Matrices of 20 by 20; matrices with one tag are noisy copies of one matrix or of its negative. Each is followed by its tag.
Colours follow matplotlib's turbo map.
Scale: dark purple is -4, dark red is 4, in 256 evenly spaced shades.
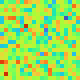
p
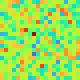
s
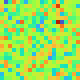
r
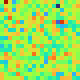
r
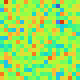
r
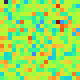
r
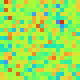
r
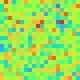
r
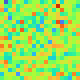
r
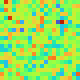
r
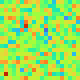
p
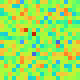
s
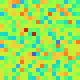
s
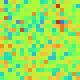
r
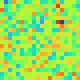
r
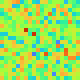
s
